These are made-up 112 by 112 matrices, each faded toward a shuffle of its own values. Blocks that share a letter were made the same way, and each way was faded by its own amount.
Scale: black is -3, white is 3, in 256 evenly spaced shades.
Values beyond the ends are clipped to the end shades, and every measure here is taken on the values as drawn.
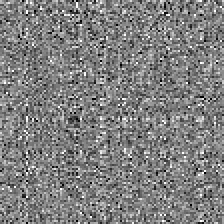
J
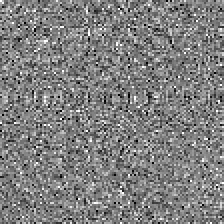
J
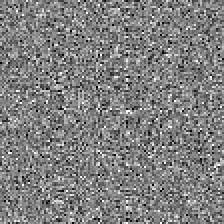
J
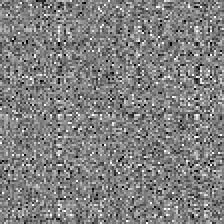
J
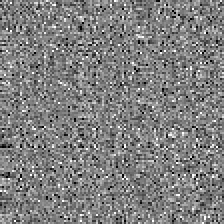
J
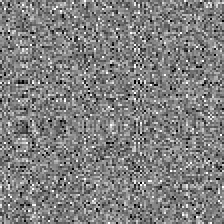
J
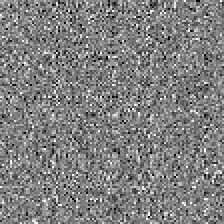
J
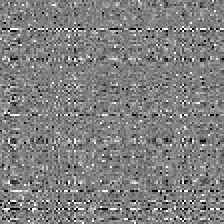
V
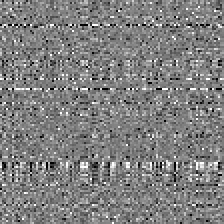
V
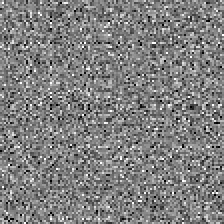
J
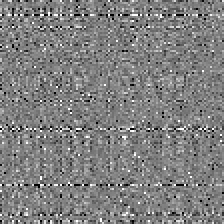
V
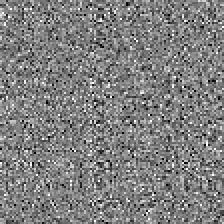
J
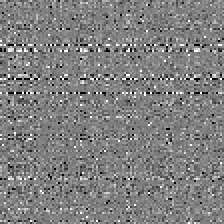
V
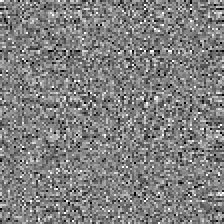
J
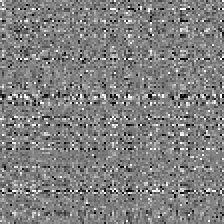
V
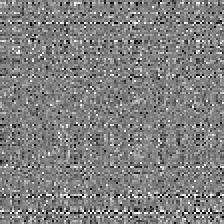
V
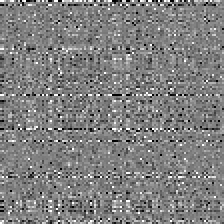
V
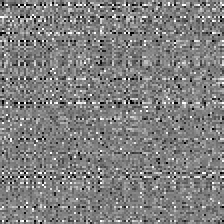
V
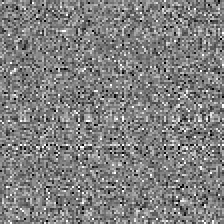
J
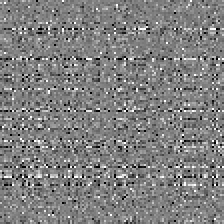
V
